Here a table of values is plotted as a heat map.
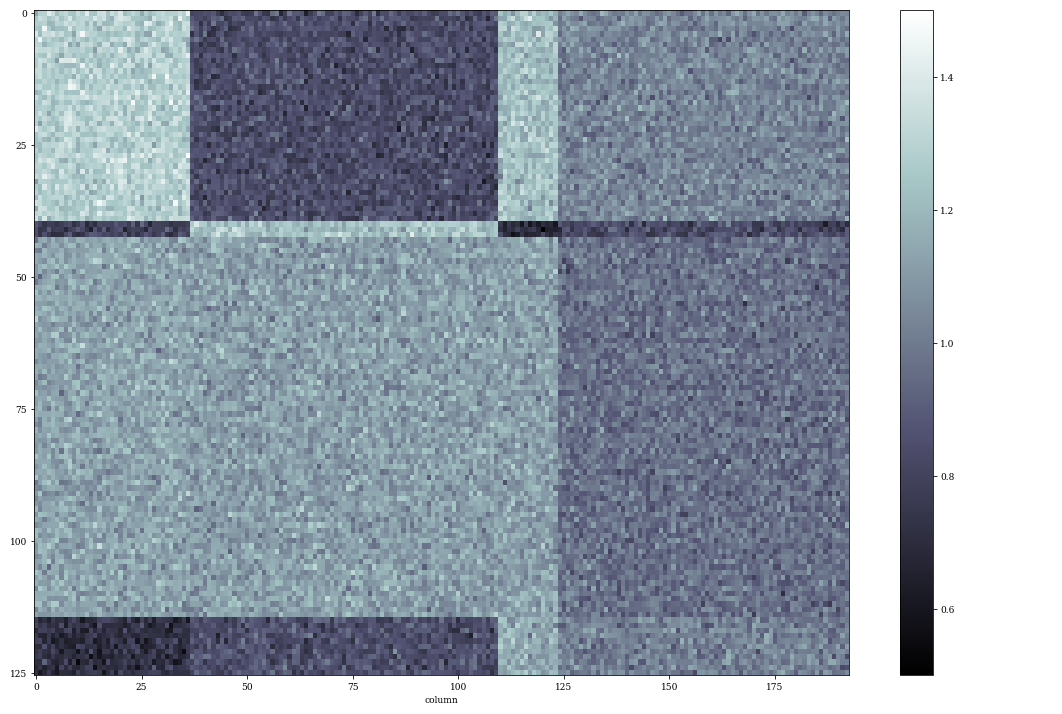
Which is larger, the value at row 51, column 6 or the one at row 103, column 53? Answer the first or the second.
the second
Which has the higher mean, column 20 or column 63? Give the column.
20
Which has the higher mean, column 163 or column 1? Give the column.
1
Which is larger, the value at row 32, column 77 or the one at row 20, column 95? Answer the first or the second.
the second
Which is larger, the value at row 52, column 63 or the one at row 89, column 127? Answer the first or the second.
the first
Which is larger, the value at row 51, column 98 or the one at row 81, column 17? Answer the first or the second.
the second
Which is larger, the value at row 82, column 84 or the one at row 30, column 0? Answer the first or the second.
the second
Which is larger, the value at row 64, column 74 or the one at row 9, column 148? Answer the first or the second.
the first
